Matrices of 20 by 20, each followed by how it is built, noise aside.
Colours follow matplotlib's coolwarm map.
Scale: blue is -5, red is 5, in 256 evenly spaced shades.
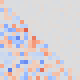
lower triangular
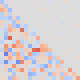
lower triangular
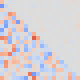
lower triangular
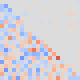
lower triangular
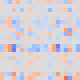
low rank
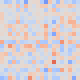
low rank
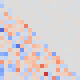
lower triangular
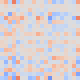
low rank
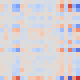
low rank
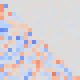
lower triangular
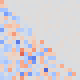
lower triangular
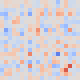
low rank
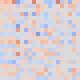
low rank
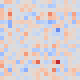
low rank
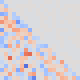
lower triangular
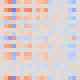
low rank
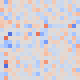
low rank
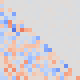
lower triangular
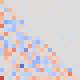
lower triangular
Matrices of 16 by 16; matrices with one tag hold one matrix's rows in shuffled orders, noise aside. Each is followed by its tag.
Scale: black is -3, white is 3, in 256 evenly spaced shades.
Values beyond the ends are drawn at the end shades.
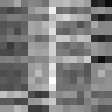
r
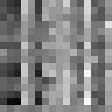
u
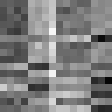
r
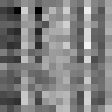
u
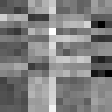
r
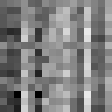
u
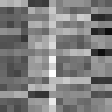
r
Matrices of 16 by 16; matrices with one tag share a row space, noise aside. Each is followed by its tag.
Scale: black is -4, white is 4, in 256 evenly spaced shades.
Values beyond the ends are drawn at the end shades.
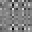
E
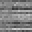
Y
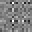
E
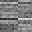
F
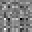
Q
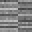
F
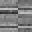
F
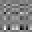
Q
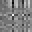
E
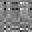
Q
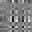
E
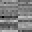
F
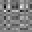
Q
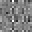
E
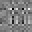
E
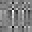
E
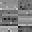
F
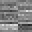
F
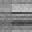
Y
